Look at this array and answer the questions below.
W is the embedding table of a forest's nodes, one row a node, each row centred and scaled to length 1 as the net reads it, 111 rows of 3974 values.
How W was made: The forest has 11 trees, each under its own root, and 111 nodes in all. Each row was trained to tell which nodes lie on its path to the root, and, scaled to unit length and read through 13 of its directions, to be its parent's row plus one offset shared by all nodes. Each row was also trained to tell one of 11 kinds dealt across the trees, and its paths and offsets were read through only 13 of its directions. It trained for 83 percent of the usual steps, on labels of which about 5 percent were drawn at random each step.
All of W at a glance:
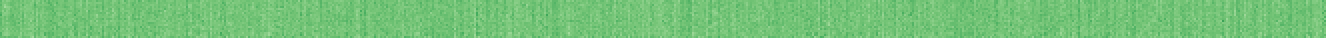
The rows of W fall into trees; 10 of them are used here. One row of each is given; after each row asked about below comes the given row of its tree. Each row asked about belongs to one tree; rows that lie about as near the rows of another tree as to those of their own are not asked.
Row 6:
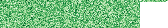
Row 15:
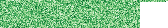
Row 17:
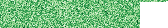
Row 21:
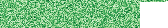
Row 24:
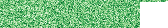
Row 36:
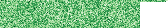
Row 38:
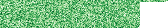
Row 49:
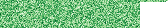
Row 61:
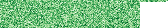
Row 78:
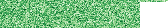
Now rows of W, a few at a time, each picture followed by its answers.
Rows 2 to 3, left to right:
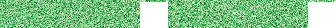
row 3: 17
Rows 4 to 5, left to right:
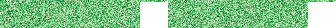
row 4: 36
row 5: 24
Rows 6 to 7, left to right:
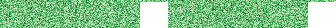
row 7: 6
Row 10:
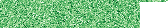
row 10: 24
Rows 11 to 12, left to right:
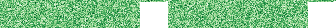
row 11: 21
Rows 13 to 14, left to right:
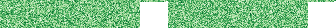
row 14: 6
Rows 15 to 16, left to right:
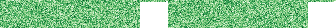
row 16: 15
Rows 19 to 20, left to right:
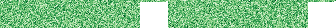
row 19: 78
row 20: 24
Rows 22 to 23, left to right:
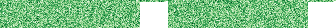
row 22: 24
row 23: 15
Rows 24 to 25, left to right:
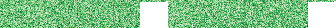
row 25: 21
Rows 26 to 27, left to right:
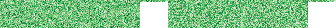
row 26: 15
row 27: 61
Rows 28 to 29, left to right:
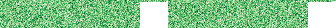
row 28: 17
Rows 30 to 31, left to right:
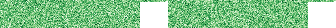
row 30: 61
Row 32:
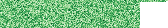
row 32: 17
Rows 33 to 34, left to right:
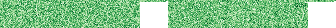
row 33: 49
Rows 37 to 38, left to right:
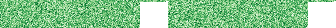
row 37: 17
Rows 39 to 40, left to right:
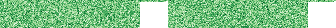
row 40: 6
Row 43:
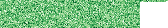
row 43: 36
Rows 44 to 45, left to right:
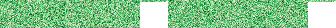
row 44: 61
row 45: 36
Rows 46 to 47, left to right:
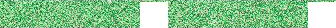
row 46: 38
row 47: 38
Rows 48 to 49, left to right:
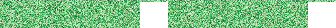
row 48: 49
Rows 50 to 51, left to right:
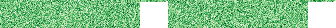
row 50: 36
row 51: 61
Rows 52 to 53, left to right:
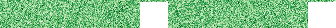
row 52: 21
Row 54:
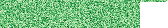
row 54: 36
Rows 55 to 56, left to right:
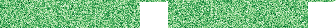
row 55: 24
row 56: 36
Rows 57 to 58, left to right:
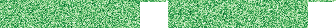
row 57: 61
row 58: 17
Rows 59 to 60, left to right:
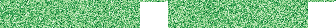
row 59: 36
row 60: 6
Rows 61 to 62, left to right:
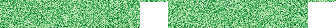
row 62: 49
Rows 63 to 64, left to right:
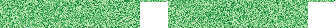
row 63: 6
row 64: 6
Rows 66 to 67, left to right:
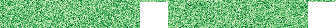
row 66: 17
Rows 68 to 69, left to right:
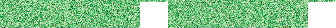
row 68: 17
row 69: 24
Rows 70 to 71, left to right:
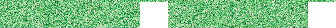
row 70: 49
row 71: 61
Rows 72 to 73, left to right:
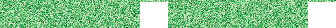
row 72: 49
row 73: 49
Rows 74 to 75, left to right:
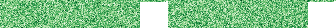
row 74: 36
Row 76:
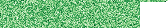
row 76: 6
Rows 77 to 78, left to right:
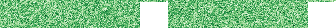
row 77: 17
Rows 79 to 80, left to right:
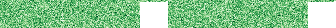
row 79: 78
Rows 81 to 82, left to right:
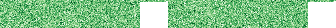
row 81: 36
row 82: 24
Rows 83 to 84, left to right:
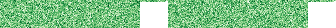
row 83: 61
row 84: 15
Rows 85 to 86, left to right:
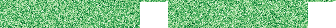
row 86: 17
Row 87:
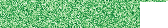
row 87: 17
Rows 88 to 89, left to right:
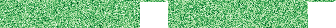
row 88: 15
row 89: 36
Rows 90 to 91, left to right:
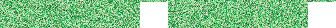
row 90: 49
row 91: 21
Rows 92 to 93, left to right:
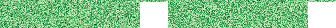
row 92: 15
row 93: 78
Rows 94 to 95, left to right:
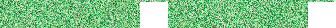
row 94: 24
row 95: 17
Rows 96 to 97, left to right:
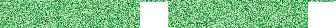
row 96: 15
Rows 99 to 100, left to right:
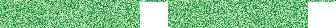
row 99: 36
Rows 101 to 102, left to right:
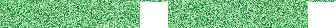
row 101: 78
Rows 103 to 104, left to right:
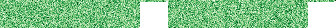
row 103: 15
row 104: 24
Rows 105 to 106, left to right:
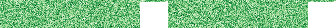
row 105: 36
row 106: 15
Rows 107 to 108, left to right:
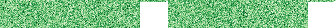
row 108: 6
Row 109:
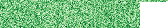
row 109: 17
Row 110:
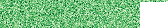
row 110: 6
